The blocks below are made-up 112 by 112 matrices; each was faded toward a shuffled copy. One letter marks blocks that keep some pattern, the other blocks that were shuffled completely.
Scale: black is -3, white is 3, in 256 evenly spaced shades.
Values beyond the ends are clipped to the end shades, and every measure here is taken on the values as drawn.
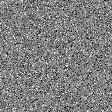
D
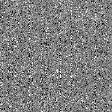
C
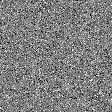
D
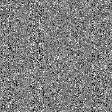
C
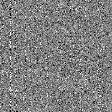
C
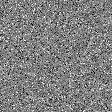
D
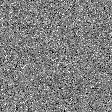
D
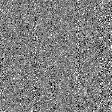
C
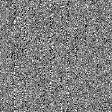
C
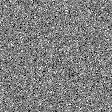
D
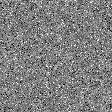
D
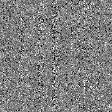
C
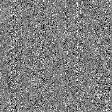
C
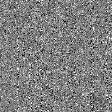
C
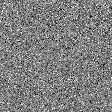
D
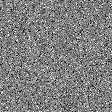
D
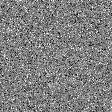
D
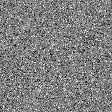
D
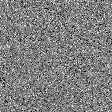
D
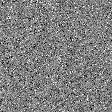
D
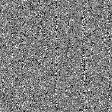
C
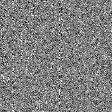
C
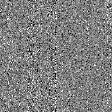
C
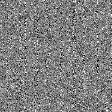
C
